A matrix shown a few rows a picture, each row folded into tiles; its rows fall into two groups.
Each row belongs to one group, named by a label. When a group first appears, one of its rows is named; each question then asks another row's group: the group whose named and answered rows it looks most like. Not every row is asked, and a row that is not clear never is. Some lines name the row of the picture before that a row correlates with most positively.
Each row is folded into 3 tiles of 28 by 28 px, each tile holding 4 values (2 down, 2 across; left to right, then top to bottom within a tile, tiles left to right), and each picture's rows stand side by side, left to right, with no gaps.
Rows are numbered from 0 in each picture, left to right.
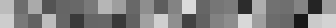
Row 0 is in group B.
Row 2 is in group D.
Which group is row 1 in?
D
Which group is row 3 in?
D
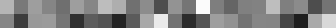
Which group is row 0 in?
B
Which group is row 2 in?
B
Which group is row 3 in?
D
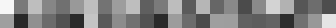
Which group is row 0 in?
B
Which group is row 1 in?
B
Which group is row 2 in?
B
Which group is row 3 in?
D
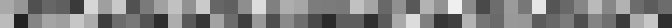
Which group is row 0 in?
D
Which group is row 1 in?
B
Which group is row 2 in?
B
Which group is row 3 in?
B
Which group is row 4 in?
D
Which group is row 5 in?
B
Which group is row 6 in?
B
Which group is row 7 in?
B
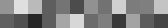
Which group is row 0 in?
D
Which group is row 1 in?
B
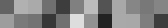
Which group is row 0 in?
D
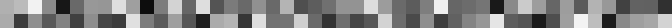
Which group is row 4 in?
B
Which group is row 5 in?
D
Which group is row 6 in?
D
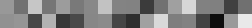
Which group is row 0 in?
B
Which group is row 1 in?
D
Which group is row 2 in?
D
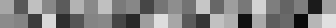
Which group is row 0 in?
B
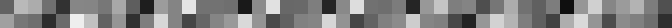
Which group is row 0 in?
D
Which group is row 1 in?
D
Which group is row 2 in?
D
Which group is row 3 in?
D
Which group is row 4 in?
D
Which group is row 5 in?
D
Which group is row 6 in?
D
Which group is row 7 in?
B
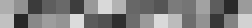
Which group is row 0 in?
D
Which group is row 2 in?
D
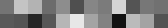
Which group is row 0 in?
D
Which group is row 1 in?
B
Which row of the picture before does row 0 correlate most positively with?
1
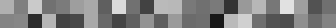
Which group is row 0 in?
B
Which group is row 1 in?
B
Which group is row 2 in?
D
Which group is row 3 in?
B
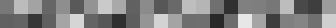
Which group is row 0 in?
D
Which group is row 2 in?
D
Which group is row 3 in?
D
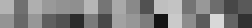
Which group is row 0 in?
B
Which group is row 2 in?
B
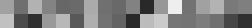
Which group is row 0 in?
B
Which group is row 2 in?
B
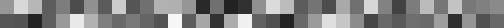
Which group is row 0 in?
D
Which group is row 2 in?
D
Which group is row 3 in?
D
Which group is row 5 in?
B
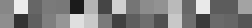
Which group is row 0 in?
D
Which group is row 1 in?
B
